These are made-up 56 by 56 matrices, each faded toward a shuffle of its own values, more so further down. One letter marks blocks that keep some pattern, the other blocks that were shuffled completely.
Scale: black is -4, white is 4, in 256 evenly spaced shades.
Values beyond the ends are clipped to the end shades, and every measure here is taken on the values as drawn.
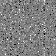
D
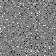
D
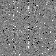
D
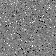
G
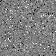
G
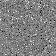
G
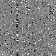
D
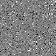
D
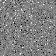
D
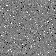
G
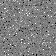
G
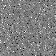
G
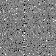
D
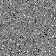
G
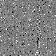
D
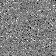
G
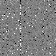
D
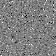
D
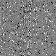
D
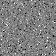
G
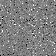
D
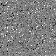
D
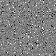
D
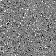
D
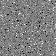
G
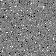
G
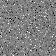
G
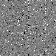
D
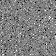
D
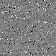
G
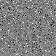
D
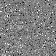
D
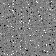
D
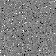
D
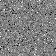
G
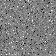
G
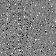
D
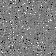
D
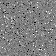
G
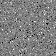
G
